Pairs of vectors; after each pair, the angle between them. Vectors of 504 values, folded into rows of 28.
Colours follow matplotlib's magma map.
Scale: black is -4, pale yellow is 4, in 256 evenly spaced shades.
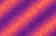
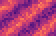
nearly parallel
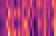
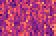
partly aligned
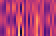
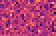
orthogonal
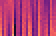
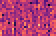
partly aligned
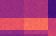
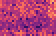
partly opposed
